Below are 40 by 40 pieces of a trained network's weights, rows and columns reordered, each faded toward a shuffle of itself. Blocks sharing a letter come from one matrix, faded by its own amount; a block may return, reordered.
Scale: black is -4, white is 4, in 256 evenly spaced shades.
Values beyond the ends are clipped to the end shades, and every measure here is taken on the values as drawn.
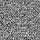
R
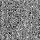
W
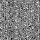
W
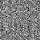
R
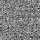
R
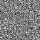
R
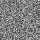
R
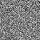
R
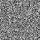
R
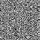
R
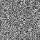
R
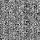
W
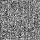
W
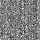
W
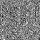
R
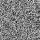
R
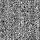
W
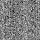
W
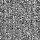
W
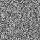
R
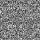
R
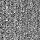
W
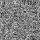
R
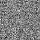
R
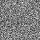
R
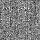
W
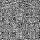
R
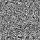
R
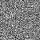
R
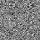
R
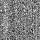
W
